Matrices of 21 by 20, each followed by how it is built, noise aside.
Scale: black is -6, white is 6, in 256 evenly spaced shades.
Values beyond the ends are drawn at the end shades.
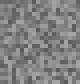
noise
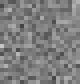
noise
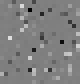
sparse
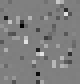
sparse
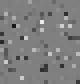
sparse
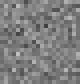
noise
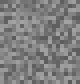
noise
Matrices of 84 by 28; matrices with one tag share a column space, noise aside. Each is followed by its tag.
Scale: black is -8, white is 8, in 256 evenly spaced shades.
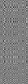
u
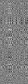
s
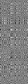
s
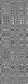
s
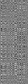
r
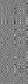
s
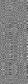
r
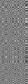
u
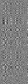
s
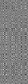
r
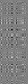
s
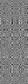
s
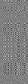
r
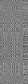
r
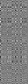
u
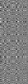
u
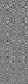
u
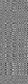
r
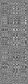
s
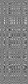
s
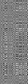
r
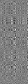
s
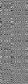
u
